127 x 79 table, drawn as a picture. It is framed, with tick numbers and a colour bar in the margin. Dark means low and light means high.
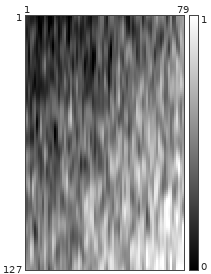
Ninth with the highest average: bottom right. Average level on the scale: 50%. Slope: up to the bottom right. Grain: streaks running down. Mirror symmetry: none. Ninth with the lowest average: top left.
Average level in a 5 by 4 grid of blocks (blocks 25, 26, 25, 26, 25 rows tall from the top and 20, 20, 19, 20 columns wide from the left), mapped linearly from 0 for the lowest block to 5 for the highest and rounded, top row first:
0012
1123
1233
2334
3345
